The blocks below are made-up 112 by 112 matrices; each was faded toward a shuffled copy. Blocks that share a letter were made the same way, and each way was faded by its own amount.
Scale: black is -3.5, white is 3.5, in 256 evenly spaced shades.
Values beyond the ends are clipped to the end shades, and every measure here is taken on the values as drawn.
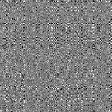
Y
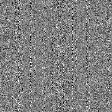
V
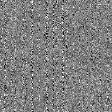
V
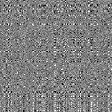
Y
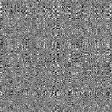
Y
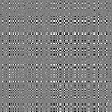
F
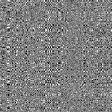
Y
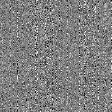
V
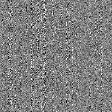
V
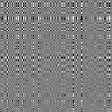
F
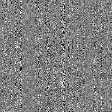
V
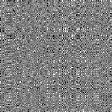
Y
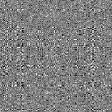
Y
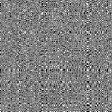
Y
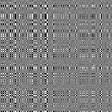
F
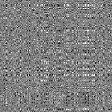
Y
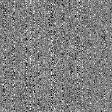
V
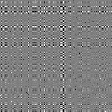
F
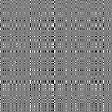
F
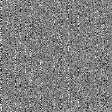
V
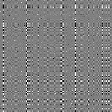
F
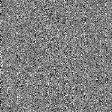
V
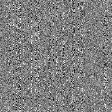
V
